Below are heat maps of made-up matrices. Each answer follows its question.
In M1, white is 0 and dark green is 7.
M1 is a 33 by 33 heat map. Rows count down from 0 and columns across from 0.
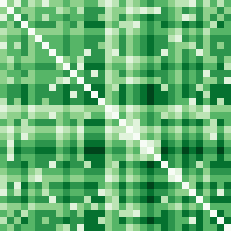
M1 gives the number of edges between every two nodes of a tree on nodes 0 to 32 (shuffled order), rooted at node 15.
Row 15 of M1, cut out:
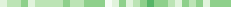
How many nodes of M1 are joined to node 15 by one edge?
6
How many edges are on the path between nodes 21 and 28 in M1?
7
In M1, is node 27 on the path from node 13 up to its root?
no
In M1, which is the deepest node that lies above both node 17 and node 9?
18
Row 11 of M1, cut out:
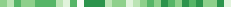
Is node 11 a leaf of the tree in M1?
no
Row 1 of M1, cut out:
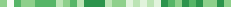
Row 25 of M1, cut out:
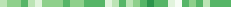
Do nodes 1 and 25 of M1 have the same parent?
no
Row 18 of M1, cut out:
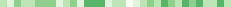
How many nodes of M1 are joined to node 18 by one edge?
5
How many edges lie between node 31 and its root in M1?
3
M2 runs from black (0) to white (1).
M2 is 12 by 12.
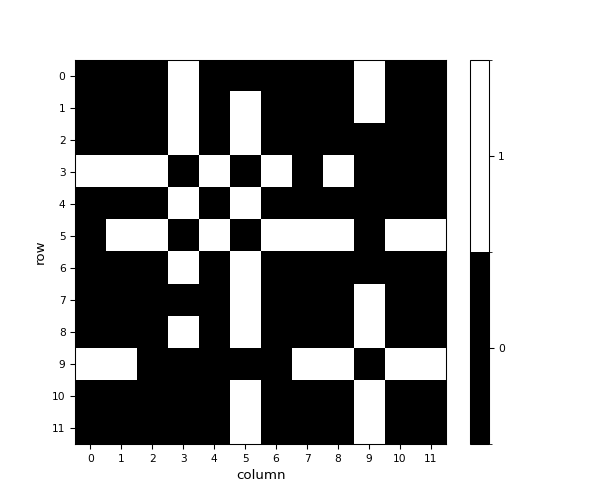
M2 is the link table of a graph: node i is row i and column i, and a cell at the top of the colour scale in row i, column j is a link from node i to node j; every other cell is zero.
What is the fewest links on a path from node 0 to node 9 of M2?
1
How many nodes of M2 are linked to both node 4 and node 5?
0
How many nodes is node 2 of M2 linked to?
2
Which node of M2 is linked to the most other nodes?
node 5
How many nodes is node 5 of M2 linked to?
8
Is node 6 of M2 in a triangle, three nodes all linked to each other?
no
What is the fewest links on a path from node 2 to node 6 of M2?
2
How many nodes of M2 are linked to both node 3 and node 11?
0
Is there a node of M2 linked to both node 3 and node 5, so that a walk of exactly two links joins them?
yes
